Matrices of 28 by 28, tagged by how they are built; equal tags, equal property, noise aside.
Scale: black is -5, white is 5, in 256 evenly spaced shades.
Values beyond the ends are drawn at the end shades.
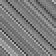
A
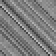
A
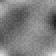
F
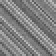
A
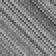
A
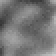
F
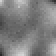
F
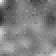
F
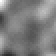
F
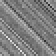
A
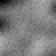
F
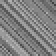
A
